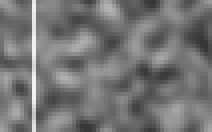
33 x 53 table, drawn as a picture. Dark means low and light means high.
Column 9 differs from the columns beside it. The ninth with the highest average is the middle left. The values are skewed, with a long tail toward high values.
